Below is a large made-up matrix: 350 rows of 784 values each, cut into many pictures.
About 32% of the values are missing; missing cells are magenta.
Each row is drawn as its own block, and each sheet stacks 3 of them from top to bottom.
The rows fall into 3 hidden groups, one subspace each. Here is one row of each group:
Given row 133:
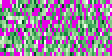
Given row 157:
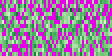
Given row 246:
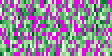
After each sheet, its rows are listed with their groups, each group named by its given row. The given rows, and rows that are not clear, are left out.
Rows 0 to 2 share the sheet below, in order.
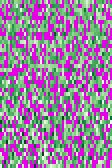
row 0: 133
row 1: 133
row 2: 133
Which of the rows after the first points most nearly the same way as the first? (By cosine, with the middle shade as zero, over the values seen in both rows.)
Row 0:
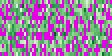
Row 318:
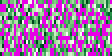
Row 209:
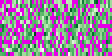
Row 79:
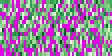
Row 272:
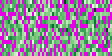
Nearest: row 272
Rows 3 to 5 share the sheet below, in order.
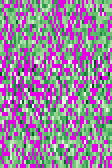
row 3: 133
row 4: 246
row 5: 133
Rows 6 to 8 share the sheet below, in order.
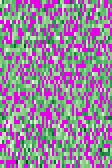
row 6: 246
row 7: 133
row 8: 157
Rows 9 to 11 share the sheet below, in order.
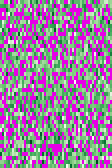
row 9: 157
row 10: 133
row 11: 246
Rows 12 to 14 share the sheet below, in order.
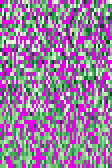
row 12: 157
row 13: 133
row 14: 133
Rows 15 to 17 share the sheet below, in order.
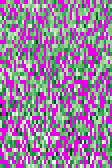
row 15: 133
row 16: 157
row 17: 133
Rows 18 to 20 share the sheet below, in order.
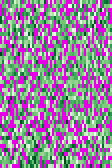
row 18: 246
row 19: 246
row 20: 133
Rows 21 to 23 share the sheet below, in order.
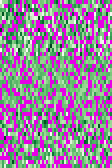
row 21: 157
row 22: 246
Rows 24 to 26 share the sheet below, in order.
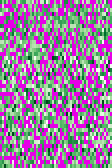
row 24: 157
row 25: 246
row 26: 246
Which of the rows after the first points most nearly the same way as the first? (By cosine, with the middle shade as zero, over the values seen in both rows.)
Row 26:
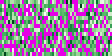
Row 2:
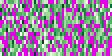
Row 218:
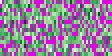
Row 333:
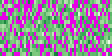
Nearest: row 218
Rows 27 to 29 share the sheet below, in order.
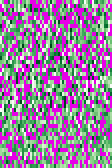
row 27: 157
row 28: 246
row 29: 246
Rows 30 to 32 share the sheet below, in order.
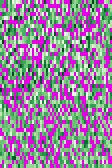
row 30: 133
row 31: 157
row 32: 246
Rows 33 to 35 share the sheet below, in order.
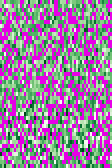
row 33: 246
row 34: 246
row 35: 246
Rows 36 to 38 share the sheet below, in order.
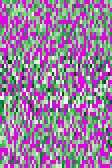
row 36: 157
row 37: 246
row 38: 157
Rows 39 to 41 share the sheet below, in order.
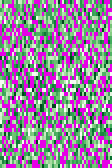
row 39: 246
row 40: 157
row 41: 157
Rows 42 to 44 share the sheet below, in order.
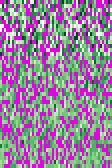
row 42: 157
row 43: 246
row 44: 157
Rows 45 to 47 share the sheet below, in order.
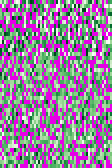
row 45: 157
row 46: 246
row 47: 133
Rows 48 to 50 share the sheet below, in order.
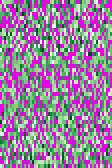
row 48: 157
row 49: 133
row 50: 246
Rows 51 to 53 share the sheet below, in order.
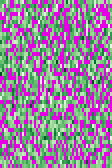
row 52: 246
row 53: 133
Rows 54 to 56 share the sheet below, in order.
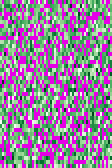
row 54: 246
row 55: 157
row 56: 157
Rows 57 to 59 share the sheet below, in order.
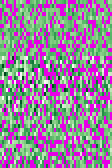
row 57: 133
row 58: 133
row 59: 133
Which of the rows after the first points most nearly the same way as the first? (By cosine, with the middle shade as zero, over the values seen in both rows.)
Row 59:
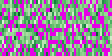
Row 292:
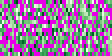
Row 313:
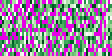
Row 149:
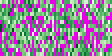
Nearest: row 292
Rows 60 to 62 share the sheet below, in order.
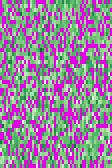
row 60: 157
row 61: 133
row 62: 157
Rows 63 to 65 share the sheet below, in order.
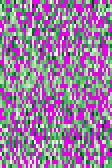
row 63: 157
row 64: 246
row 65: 133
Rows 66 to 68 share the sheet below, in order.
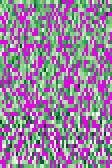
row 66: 246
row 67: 157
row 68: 157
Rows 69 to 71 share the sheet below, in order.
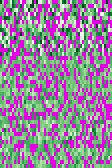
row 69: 133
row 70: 246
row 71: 133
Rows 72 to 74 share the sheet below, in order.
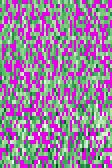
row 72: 246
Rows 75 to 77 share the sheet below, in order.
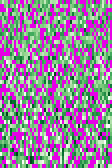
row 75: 133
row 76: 246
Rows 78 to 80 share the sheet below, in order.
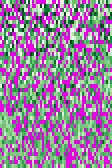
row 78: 157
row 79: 157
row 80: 246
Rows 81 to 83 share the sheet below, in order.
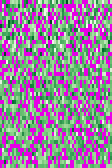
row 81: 246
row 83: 133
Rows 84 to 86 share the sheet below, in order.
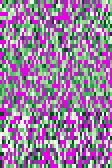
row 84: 157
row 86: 157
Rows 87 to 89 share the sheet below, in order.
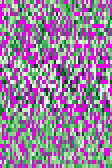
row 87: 157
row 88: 157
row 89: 133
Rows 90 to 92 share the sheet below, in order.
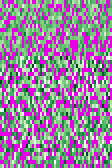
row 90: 133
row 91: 246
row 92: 246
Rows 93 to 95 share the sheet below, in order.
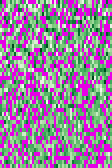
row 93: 157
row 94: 157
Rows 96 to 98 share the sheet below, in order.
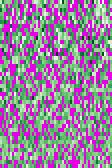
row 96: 246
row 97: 133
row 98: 246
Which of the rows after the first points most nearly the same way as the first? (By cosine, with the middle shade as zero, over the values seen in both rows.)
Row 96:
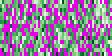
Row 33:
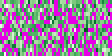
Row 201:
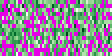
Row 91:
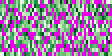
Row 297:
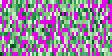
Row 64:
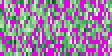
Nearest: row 297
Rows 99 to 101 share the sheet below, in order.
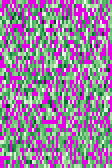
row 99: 157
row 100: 246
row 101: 246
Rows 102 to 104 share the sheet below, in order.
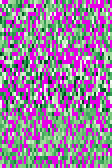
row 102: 246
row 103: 133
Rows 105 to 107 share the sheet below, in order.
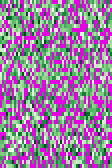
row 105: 133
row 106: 246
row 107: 133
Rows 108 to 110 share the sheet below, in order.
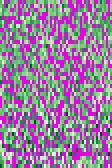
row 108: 246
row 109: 157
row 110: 246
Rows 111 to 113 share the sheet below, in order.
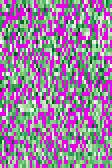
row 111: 157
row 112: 133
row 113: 157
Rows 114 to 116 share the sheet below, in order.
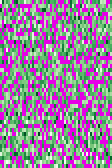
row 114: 246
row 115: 157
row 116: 246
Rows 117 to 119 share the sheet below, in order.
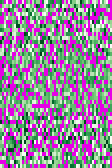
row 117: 246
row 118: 133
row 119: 133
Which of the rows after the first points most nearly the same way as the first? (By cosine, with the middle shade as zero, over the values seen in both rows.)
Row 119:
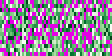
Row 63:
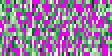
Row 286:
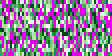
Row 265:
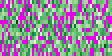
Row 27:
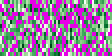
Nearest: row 265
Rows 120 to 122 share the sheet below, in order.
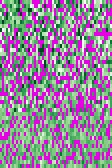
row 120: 157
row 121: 157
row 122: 157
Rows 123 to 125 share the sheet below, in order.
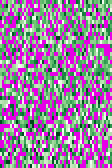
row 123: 246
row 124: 157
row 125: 157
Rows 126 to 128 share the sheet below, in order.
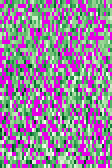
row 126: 157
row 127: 157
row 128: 246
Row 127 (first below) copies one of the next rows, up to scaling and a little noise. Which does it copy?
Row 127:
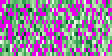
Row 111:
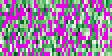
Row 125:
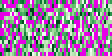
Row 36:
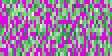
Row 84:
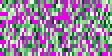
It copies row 111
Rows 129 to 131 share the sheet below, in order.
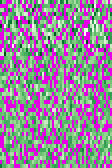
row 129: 246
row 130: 157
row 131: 246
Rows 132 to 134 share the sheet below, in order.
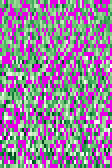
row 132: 246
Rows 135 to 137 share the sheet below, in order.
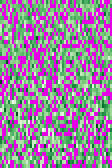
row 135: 157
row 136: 246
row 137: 157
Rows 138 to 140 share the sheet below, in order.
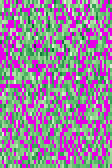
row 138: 133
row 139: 133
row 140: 133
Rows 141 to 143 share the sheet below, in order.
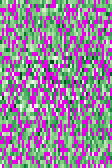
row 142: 133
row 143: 246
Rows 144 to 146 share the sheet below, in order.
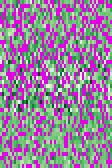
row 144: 133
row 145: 157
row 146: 133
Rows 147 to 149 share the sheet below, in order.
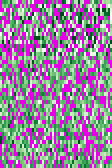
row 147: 157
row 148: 157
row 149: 157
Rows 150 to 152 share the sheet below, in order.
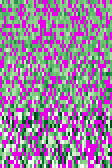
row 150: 246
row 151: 157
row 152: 246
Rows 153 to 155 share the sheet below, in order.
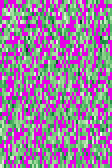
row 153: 157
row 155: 246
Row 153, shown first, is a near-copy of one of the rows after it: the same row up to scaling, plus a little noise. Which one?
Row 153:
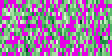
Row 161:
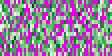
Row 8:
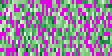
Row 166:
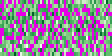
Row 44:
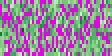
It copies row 8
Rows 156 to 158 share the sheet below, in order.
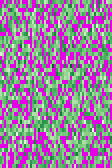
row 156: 246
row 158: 133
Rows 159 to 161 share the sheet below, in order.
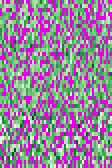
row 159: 246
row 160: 157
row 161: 157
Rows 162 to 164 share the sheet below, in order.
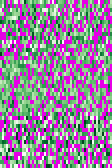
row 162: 246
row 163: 157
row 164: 133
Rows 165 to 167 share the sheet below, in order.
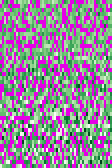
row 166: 157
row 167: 157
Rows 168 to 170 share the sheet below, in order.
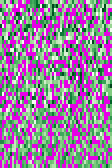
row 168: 133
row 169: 133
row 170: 246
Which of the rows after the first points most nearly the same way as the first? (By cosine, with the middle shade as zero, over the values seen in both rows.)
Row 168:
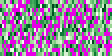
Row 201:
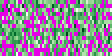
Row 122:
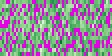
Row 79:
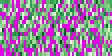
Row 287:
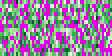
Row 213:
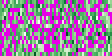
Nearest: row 201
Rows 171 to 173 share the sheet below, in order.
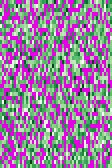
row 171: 133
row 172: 133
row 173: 246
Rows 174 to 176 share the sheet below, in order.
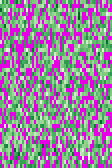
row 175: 157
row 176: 133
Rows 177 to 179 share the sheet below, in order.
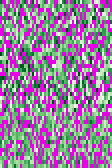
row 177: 133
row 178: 157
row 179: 157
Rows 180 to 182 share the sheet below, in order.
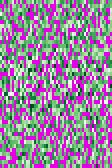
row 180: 157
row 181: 133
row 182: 133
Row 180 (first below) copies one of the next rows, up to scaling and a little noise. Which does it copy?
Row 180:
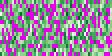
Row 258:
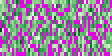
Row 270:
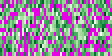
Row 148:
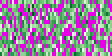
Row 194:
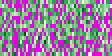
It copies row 148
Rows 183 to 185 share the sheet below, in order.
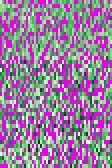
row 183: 157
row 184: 157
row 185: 133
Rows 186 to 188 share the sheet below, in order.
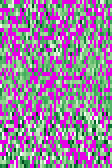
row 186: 157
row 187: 157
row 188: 133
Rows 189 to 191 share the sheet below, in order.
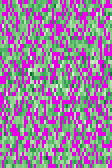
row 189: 157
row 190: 133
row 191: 246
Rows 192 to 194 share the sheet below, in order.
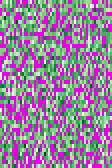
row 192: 133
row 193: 246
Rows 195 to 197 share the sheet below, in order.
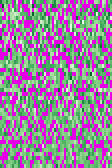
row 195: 157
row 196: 133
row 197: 246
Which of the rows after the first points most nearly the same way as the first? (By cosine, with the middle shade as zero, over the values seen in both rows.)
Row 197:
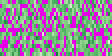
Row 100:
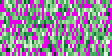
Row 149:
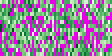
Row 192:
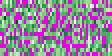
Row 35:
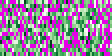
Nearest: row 100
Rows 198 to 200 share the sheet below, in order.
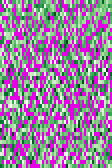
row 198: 246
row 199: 157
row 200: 246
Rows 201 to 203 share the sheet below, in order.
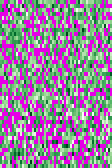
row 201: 133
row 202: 157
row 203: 133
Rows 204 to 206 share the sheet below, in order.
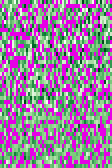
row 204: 157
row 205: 246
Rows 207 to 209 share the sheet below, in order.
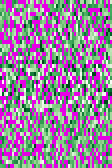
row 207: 157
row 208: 133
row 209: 157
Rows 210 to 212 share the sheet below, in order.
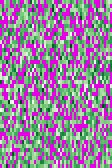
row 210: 133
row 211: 246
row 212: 157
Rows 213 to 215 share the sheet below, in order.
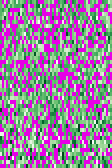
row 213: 133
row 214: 246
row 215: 246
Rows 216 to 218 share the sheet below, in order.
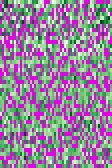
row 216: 246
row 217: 133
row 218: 246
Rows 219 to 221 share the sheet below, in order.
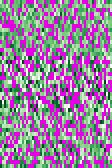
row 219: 246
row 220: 133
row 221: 133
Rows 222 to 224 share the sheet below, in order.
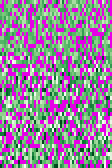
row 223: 157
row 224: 246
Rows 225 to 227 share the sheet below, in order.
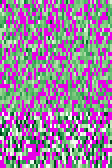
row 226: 246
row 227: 246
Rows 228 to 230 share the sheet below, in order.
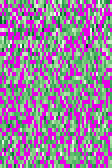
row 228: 246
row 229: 133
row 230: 157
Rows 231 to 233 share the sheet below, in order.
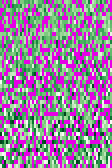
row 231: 157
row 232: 246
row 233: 133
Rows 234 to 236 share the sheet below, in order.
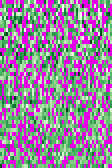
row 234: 133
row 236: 246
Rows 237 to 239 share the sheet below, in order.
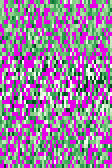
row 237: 133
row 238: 246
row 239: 246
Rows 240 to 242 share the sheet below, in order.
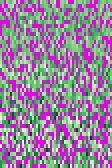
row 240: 157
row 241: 157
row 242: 157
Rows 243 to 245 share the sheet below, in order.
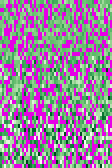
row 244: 246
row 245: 133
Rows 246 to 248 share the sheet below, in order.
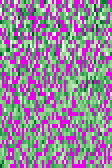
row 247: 246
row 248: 246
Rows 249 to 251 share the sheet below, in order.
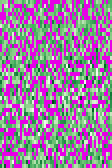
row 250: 133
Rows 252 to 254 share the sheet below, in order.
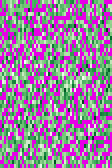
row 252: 133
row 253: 157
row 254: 246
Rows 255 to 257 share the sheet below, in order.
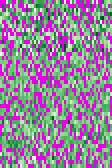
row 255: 246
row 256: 133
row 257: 133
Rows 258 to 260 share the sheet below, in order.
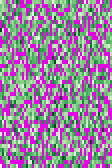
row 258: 157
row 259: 157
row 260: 246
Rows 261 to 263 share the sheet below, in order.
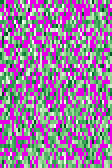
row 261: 133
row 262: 133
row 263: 246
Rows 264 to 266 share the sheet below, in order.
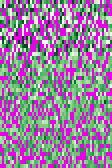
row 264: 157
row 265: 133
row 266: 246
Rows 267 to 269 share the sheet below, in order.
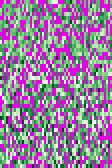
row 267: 133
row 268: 133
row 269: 157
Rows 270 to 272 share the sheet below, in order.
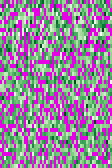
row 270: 157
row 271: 133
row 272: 133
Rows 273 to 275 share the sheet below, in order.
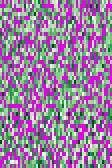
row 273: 133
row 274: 133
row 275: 157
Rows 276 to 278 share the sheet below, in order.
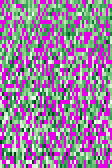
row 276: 157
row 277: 133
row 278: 246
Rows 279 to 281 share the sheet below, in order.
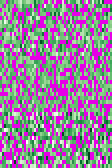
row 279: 246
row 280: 246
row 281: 133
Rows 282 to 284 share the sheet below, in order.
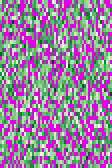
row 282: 246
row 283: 133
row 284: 246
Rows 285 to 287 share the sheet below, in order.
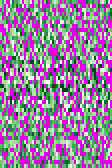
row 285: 133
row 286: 133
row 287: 133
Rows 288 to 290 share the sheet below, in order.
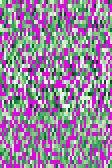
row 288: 246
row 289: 133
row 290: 246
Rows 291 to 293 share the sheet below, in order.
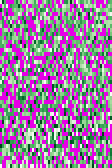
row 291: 246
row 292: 133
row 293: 133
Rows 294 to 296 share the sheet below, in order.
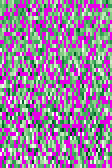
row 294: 157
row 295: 246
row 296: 133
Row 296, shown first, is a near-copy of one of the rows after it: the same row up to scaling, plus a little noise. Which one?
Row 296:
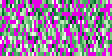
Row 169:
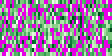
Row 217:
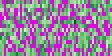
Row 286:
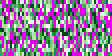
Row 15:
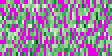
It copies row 169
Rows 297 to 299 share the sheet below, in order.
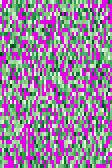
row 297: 246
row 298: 246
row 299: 133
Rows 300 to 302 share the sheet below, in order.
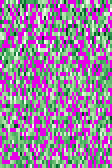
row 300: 133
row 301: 246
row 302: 157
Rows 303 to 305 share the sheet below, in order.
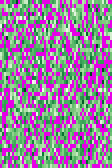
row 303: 133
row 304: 133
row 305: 133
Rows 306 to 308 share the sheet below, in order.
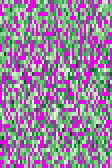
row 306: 246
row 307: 157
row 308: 157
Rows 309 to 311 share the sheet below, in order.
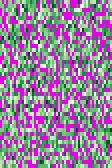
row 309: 133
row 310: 246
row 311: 157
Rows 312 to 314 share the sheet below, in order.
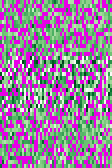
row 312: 133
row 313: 133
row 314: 246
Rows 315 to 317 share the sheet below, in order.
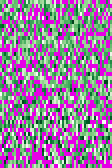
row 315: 157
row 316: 157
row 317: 133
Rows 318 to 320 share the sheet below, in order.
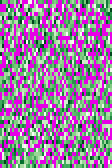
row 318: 133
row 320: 133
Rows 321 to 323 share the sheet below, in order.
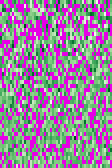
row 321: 157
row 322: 157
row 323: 133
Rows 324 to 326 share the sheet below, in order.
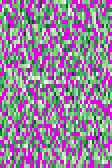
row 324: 133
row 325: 133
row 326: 246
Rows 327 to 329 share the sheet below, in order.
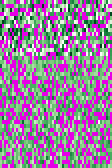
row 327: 133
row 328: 246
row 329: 157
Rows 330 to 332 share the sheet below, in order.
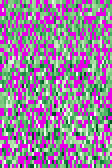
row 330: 157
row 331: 157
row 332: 133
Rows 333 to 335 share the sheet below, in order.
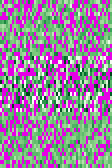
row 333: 246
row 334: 157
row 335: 157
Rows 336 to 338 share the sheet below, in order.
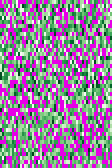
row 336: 133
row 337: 246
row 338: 133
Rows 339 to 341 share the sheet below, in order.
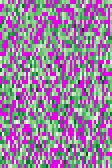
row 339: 133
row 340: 157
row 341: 133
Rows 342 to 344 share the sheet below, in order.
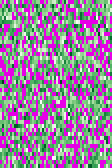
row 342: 133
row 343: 157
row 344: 157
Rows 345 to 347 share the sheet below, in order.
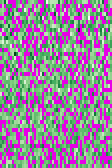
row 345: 157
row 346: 157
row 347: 157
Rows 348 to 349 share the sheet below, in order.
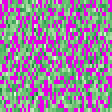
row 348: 133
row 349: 133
